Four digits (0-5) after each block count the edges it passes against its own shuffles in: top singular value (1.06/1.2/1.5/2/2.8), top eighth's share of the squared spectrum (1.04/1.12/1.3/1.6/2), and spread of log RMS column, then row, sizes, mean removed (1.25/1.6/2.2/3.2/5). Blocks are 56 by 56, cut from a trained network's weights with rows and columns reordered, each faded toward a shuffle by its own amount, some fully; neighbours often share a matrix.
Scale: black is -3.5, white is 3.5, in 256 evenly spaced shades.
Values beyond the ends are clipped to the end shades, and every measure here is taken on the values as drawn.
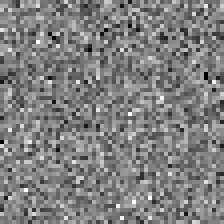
2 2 0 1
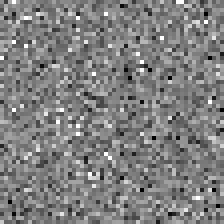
0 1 0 0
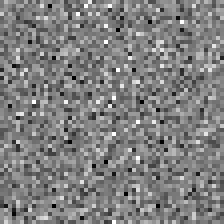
0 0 0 0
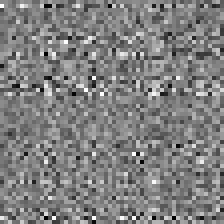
4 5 2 3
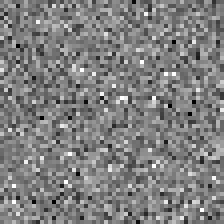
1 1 0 0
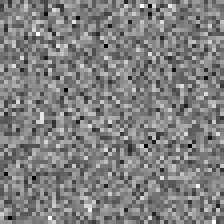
1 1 0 0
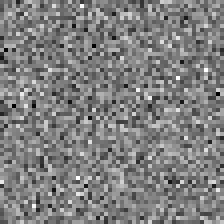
1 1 0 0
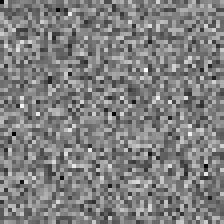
2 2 0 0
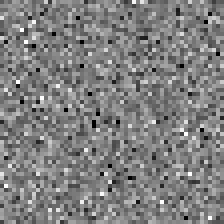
0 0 0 0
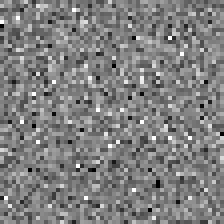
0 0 0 0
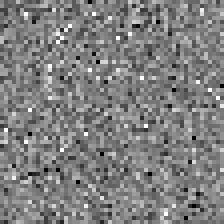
1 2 0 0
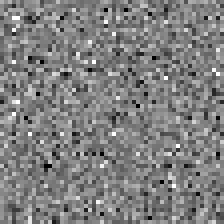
2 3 1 2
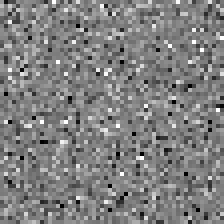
0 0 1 0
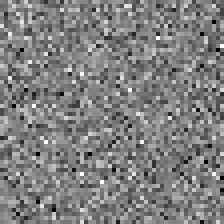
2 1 0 0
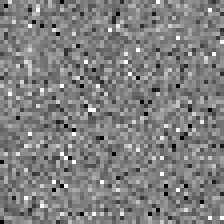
1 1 0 0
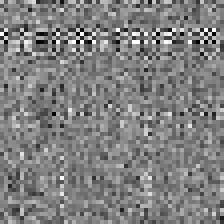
4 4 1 3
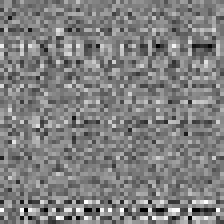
5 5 1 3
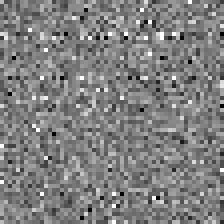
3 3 1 1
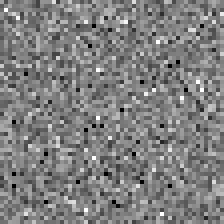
0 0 0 0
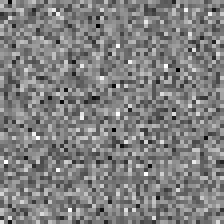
0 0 0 0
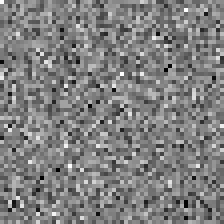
2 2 0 0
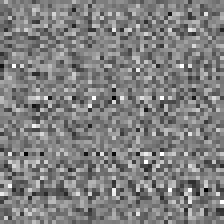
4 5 2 3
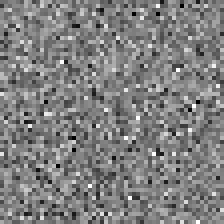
1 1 0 0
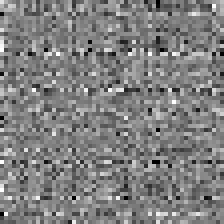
4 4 2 3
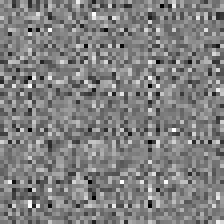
4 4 2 3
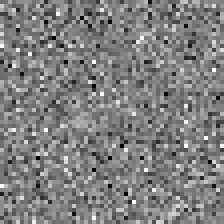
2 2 0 0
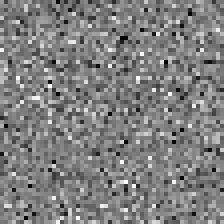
1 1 0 1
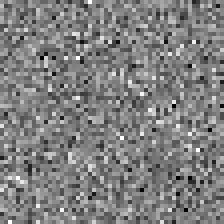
2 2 0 0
